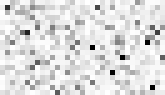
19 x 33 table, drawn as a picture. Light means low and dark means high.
The grain is fine, like static. No row or column stands out. No overall slope runs across the table. There are no regular stripes. Neither half mirrors the other. The values are skewed, with a long tail toward high values.
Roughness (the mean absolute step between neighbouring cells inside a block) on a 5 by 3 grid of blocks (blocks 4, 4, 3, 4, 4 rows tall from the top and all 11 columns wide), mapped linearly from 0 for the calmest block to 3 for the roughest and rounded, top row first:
210
213
132
112
111
